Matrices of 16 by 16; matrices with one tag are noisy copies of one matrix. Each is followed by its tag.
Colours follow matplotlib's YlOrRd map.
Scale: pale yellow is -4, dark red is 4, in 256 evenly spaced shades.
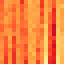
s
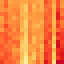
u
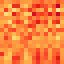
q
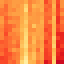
u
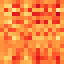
q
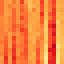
s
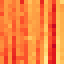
s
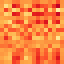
q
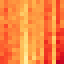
u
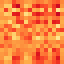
q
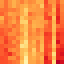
u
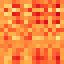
q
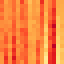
s
